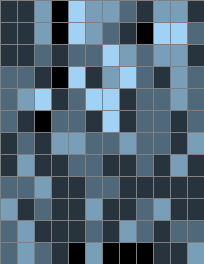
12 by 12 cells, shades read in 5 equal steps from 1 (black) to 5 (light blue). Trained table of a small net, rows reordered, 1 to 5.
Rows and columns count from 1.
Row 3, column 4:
2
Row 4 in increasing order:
1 2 2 2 3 3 3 3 4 4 5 5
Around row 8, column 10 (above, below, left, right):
3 2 3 4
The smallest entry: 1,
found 9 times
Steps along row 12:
up down down down up down same same up same up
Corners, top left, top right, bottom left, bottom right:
2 2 3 4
